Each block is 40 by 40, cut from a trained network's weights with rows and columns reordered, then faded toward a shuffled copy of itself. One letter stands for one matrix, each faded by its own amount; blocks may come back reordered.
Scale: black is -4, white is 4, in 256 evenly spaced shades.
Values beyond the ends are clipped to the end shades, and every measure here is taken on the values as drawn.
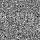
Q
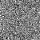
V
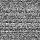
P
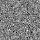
V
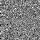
V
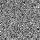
Q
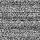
P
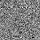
Q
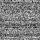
P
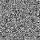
Q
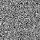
Q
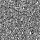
V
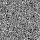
V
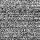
P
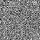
Q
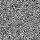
V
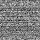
P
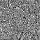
V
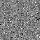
V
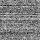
P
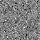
V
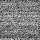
P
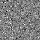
V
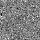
V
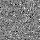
V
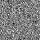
Q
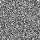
Q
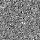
V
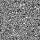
Q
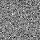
Q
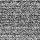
P
